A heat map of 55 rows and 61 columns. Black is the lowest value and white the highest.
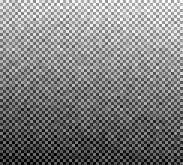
There is an overall slope up to the top. A checkerboard runs through the table. Overall the values sit about 50% of the way up the scale. No row or column stands out.
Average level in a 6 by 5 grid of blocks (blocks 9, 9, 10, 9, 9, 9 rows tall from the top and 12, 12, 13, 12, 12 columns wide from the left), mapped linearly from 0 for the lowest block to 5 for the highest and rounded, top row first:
4 5 5 5 5 / 4 4 4 4 4 / 3 3 3 3 3 / 2 2 2 2 2 / 1 1 1 1 1 / 0 0 0 0 1
